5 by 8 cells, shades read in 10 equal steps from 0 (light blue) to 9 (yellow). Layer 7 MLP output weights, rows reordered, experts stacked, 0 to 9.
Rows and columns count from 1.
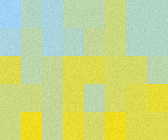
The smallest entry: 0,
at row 1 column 1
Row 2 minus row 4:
-4 -2 -3 -5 1 -1 -5 -6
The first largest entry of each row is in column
6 6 1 8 2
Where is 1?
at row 1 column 3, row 2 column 1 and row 2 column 3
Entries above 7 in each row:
0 0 0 1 3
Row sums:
18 20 43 45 55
